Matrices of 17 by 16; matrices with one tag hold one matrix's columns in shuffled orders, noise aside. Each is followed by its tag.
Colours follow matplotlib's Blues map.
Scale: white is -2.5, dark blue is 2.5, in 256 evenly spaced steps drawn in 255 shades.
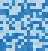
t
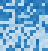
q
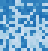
q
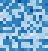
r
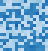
t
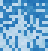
q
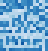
r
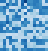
r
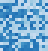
t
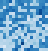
q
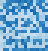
r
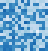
t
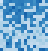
q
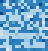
r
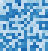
t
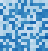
t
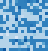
r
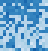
q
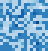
t
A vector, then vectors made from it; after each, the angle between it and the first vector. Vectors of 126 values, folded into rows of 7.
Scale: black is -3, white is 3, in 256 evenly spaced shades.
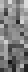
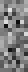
partly aligned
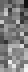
nearly opposite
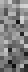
nearly parallel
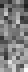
nearly opposite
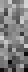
nearly parallel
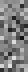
orthogonal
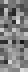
partly opposed
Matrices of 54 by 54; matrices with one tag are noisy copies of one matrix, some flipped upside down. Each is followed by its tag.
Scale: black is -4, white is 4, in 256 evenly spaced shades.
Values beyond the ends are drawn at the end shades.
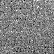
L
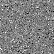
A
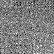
L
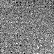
L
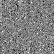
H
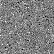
A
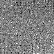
L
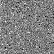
A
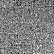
L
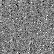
H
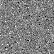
A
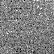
L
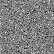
A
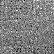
L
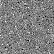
A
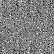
H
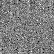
H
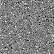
A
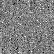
H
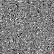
H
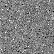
A
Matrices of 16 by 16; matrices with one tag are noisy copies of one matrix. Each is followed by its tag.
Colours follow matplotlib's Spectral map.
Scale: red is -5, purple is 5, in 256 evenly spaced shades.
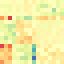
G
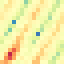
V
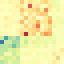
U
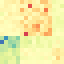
U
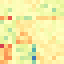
G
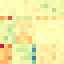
G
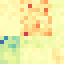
U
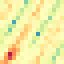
V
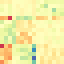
G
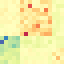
U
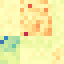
U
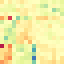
G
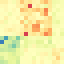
U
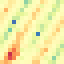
V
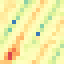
V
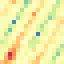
V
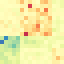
U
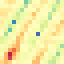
V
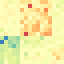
U
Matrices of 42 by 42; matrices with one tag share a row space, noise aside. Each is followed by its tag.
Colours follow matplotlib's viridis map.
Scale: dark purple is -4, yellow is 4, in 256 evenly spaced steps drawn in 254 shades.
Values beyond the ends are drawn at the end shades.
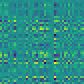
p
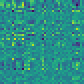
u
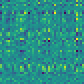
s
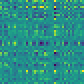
p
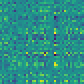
p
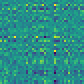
p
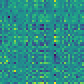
p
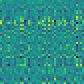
s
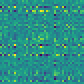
p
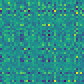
s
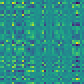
u
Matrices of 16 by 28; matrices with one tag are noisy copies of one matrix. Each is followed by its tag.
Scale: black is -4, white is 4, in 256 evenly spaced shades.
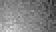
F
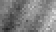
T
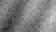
T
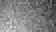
F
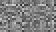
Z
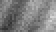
T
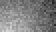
F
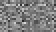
Z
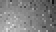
F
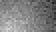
F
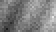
T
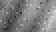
T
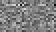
Z
